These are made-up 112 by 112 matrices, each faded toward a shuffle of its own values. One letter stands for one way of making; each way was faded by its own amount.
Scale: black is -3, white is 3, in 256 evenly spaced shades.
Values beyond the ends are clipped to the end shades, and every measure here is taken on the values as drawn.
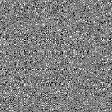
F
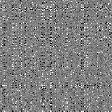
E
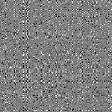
E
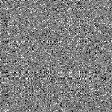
F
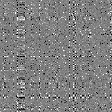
E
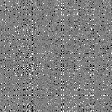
E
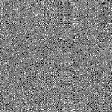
F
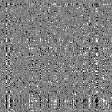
E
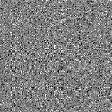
F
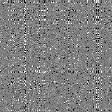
E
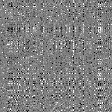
E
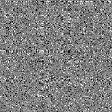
F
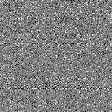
F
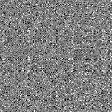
F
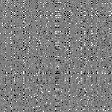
E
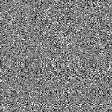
F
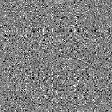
F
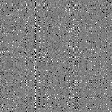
E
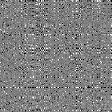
E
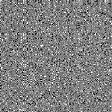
F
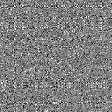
F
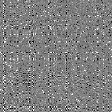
E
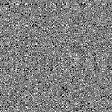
F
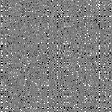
E
